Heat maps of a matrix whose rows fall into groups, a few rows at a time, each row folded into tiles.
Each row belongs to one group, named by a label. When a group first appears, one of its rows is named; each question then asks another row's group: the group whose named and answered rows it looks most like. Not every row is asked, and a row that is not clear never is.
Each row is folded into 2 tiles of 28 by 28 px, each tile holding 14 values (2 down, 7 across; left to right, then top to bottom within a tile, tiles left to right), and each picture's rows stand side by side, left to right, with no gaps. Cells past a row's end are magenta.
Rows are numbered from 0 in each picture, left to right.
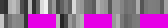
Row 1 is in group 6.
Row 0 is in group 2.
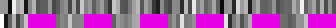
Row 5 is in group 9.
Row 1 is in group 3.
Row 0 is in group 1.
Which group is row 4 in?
1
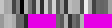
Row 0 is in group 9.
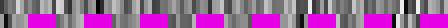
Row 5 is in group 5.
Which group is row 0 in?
6
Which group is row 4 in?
2
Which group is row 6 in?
6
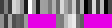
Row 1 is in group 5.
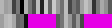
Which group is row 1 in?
3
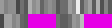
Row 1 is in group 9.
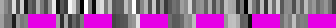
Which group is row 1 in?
2
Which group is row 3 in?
9
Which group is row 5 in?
3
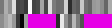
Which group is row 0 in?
5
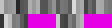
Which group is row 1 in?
6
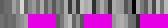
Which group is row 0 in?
9
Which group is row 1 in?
3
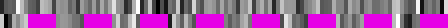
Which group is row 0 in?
6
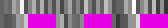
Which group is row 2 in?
9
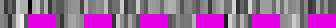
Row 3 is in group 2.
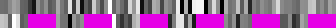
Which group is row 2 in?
6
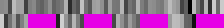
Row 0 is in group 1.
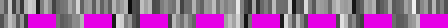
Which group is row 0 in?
3
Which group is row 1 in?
9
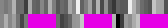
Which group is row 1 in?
9
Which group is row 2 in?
6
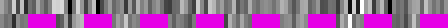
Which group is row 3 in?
2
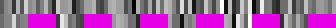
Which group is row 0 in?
3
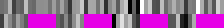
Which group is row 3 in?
5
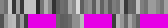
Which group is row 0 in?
3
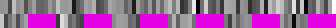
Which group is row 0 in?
1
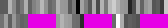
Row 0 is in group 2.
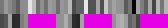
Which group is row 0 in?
5
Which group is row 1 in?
5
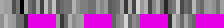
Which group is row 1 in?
6
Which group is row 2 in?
3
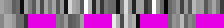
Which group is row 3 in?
3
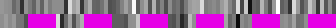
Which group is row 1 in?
1
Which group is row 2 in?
9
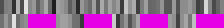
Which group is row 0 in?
3
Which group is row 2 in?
1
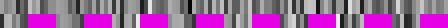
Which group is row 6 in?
1
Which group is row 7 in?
5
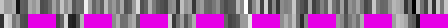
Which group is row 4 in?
9
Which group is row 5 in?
5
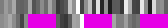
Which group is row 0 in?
5
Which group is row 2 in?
2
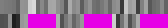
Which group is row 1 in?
1
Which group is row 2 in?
1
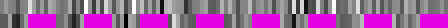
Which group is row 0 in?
5
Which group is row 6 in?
9
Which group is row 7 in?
1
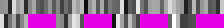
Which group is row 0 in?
1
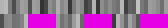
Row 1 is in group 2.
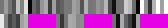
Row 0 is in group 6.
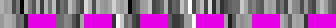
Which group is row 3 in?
9
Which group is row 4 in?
6
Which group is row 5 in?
2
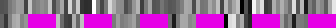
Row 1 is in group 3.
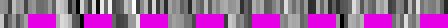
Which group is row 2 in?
9
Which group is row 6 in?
6
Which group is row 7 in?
3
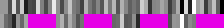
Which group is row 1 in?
5
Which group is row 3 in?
3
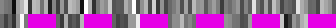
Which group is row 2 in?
9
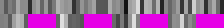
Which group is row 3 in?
3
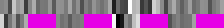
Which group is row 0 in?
1
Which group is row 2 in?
6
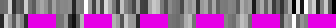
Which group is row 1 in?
5
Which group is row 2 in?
2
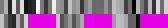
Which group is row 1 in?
1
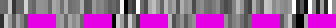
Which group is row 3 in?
1
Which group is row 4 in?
2
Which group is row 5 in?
5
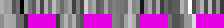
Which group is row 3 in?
9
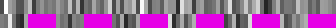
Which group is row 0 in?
5
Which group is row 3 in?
1
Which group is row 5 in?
6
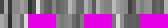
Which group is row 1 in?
2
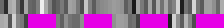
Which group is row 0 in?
2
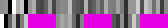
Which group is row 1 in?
5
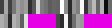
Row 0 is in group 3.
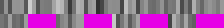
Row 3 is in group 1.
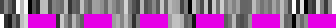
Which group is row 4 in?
5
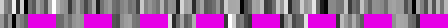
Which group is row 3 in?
1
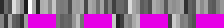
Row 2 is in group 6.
